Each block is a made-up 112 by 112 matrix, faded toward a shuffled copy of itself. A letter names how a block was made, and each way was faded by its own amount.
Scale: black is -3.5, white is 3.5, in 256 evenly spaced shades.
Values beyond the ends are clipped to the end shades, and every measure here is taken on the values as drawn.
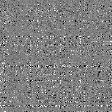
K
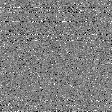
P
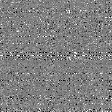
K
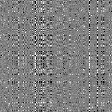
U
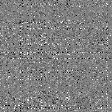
K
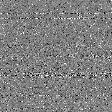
P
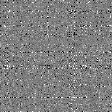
K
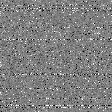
P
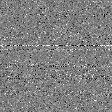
P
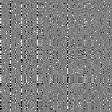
U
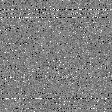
P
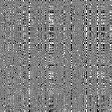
U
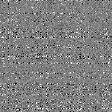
K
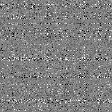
K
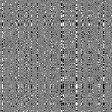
U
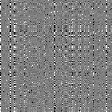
U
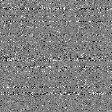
K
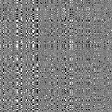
U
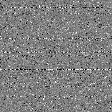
P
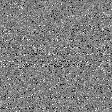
P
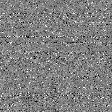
P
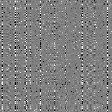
U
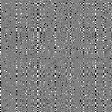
U
